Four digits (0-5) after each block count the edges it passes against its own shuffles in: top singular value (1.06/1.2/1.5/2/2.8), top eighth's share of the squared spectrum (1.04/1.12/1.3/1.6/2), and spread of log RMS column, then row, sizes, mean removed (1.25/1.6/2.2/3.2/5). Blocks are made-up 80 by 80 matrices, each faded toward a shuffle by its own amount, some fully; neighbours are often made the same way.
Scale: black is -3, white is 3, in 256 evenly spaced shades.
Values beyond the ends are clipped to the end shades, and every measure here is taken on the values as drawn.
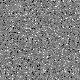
2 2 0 1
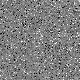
2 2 1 0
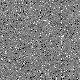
2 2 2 0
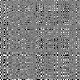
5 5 4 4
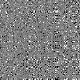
4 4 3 3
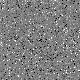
1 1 0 0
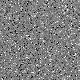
0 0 0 0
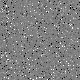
2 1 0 0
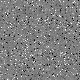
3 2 0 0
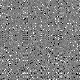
4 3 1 1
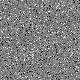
0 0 0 0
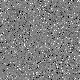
0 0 0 0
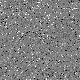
1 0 0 0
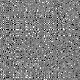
4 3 2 2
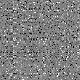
4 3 1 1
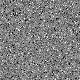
0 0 0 0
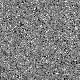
0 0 0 0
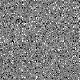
4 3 2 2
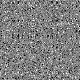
3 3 1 1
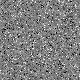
0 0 0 0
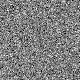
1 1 0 0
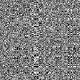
4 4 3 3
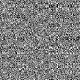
4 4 2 2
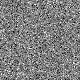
1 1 0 0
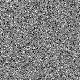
2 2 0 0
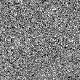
3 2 1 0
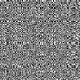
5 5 3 3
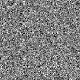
3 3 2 1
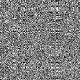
4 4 2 2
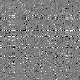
4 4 2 3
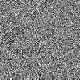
3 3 1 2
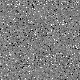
1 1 0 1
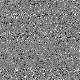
1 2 0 2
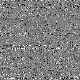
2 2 0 3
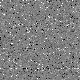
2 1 0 1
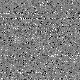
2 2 0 2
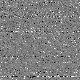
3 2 0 2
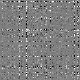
3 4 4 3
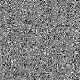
3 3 2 1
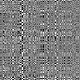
5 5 4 3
